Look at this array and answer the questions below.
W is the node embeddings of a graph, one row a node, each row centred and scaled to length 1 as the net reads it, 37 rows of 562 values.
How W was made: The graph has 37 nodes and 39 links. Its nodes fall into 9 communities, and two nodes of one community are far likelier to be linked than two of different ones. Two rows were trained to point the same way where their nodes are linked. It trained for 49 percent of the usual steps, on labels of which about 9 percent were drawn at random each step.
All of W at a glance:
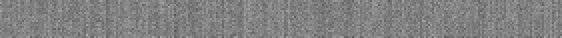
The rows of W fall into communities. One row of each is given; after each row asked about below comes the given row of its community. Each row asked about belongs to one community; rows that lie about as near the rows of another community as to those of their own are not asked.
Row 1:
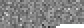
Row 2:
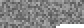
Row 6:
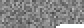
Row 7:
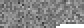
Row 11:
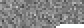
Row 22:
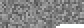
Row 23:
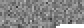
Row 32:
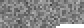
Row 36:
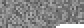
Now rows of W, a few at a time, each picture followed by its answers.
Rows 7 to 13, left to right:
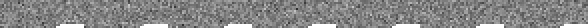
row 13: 7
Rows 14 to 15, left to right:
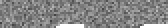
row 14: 2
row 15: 1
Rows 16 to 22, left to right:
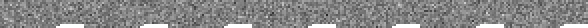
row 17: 11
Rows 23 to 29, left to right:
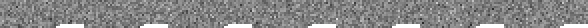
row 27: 36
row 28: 22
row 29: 32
